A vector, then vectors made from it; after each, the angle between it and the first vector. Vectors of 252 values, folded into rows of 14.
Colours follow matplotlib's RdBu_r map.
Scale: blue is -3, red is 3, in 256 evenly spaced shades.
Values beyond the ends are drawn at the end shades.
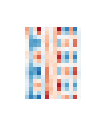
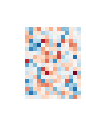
partly aligned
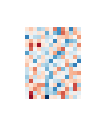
partly opposed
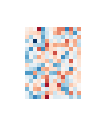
partly aligned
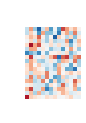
partly opposed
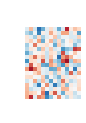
partly opposed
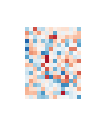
orthogonal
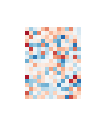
orthogonal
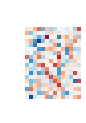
partly aligned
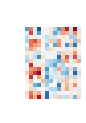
nearly opposite
